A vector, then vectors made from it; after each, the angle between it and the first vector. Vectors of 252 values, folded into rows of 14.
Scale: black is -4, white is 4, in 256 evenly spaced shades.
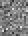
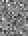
orthogonal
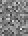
partly aligned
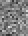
partly aligned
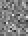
orthogonal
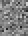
nearly opposite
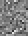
orthogonal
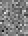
partly opposed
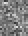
partly aligned
